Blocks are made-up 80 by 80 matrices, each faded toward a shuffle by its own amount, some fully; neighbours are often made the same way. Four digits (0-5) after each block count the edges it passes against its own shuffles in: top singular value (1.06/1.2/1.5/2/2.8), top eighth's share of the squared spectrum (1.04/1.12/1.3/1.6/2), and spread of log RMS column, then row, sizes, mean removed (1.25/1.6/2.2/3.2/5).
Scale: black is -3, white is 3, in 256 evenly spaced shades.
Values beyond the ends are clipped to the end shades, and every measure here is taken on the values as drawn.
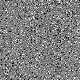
3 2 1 1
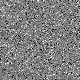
2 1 0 0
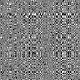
5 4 4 3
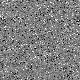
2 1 0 0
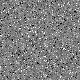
0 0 0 0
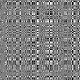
5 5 4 4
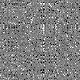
4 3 2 2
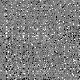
4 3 2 1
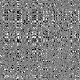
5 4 3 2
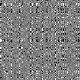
5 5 4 3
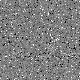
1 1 0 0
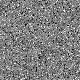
1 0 0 0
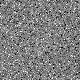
2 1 0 0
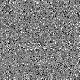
3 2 1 1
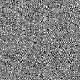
4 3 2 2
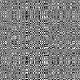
5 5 4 4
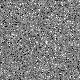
1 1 0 0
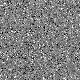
2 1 0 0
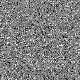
3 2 0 1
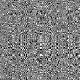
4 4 3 2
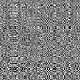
5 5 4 3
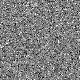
3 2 0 0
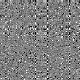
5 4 3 2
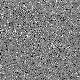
1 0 0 0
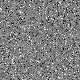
0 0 0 0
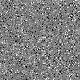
3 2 1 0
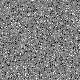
0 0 0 0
